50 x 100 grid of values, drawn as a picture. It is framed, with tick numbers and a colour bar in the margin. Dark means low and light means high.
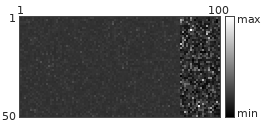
A vertical seam about 80% of the way across splits the table, and the left part is calmer. The halves do not mirror each other. No overall slope runs across the table. The texture is fine-grained noise. Overall the values sit about 20% of the way up the scale. No regular stripes run through it.
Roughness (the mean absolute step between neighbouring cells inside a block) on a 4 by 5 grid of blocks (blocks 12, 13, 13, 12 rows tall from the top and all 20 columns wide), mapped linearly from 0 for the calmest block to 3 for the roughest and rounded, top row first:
00003 / 00003 / 00003 / 00003
